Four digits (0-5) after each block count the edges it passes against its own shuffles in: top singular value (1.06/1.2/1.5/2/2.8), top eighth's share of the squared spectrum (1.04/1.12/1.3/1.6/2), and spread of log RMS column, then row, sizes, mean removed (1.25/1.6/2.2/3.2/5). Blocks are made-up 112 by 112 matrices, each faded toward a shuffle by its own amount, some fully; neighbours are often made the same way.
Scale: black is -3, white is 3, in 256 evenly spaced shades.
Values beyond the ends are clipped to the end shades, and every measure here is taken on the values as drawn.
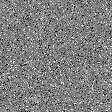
0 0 0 0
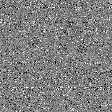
1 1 0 2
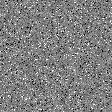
0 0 0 0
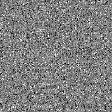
3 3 2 1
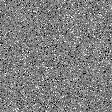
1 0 0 0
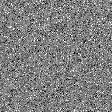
3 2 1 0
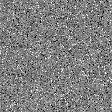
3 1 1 0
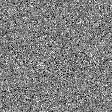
0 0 0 1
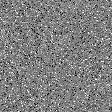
0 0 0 0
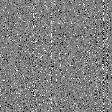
2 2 2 0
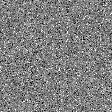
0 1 2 0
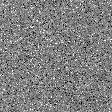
0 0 0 0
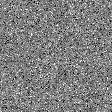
0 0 0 0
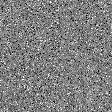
0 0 1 0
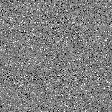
3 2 0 1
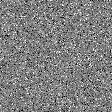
2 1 0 0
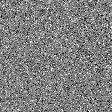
2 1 0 0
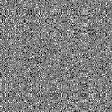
4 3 3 2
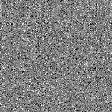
4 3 1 1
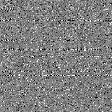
4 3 1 3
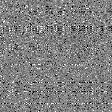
4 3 1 3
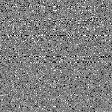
4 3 1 3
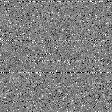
4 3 0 2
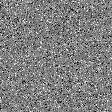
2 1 0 0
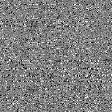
4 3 1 3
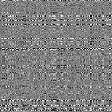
5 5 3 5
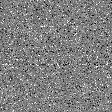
2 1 0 1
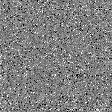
3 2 0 1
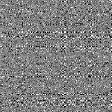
4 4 2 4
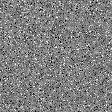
2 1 0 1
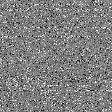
1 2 0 3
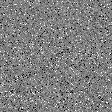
0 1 0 1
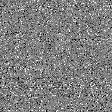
1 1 0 2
